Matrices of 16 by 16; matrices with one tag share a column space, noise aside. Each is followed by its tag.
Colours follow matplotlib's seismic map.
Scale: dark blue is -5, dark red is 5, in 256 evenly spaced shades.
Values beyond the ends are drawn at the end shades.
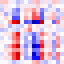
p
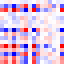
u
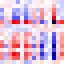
p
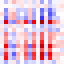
p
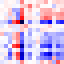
p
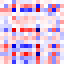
u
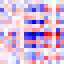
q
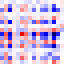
q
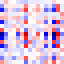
q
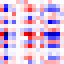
q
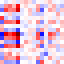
q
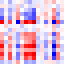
p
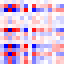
u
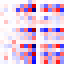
u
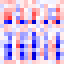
p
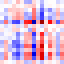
p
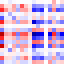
q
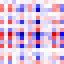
q
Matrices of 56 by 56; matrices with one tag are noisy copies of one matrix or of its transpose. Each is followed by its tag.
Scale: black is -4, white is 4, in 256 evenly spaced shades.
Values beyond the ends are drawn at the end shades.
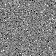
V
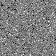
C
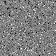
C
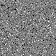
C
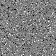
C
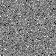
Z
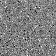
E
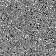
E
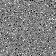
V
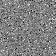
V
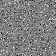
V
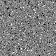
C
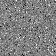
Z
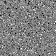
C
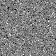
C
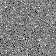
E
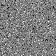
C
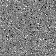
E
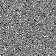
Z
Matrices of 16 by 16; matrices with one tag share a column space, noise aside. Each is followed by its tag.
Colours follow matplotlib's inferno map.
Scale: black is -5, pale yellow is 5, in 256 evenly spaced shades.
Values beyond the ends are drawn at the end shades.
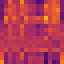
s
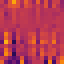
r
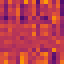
s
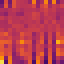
r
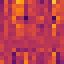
s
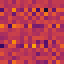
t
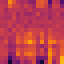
r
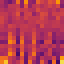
r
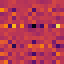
t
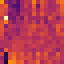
s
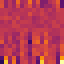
r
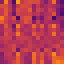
s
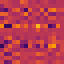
t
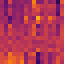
s
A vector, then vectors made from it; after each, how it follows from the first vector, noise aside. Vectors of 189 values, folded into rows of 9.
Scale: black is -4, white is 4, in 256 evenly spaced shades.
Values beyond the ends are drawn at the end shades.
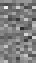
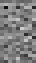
negated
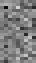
sign-scrambled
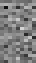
negated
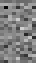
negated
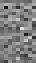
negated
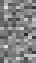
sign-scrambled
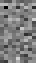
negated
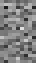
negated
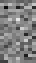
negated
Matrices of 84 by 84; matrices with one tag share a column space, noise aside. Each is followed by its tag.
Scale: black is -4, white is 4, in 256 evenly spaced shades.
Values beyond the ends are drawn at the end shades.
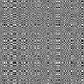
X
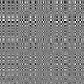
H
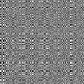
X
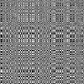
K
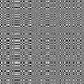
X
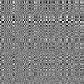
H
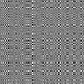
X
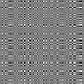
X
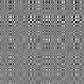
H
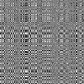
K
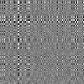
H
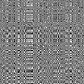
K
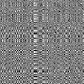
K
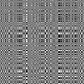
K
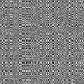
X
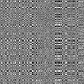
X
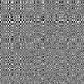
H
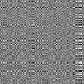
X
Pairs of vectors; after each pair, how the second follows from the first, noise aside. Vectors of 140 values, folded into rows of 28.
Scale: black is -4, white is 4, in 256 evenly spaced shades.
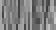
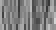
copied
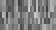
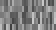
wrapped around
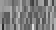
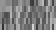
copied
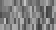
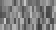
copied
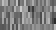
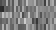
wrapped around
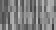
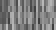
copied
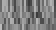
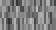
wrapped around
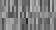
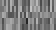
copied
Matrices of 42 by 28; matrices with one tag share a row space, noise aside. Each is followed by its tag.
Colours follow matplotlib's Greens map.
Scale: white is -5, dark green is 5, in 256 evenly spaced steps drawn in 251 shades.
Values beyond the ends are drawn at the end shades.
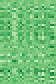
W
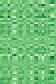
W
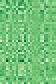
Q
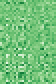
Q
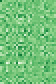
Q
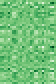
W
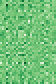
Q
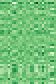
W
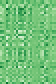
Q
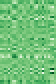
W
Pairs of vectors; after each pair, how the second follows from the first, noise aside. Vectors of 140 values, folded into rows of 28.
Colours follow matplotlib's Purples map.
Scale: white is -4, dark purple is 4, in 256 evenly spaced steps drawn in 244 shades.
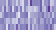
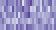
sign-scrambled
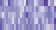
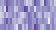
wrapped around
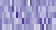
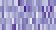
wrapped around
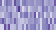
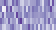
wrapped around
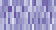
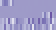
partly zeroed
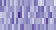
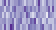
wrapped around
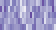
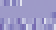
partly zeroed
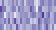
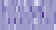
partly zeroed
